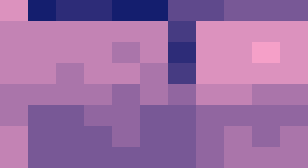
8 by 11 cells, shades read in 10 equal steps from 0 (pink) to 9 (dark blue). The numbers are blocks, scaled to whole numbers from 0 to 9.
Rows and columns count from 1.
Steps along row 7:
up same same down up same down down up down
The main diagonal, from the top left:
1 2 2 2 4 5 5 4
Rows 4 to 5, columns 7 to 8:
7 1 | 4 2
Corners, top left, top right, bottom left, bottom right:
1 5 2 3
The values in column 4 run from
2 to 8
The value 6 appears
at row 1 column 7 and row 1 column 8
